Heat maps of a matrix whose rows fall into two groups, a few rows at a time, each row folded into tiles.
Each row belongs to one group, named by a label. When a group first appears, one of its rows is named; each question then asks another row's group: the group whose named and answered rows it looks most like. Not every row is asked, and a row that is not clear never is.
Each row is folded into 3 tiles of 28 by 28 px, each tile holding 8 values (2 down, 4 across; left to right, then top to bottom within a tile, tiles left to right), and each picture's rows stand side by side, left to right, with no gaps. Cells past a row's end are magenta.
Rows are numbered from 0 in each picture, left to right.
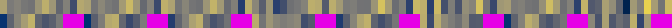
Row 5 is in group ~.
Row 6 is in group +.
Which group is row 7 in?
~
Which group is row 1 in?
+
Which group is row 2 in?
+
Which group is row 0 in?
+
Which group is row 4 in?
+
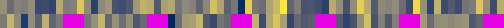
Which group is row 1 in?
~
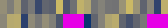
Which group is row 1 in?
+
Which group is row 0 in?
~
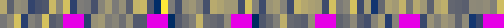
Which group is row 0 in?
~
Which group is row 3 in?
+
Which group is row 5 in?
~
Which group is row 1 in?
~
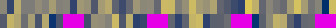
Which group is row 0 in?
~
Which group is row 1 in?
~
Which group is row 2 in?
+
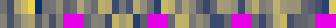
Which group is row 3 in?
+
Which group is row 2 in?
~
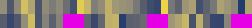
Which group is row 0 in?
+
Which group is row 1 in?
+
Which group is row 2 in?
~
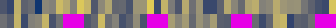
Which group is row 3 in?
+
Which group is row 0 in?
~
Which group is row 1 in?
~
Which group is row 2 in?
~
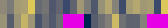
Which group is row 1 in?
+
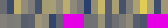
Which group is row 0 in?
~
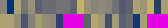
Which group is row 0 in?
~
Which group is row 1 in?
~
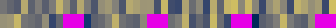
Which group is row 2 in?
~
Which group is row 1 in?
+
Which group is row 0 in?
~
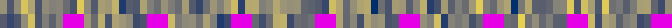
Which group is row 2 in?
~
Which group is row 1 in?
~
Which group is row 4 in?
~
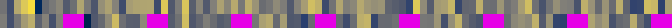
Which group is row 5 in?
~
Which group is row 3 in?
~
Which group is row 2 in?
~
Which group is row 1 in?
+
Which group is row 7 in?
~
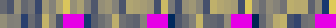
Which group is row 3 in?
+
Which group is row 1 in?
+
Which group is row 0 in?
~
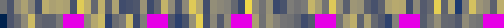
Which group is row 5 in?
~
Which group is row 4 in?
~
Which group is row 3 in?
~
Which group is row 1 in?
~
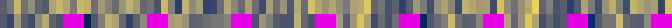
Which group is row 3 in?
~
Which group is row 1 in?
+
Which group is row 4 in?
+
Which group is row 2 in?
~
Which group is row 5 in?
+
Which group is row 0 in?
~
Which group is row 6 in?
+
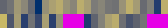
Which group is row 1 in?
+
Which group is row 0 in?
~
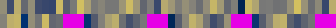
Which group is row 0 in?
~
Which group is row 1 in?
+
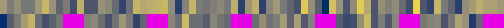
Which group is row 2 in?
~
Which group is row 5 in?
~
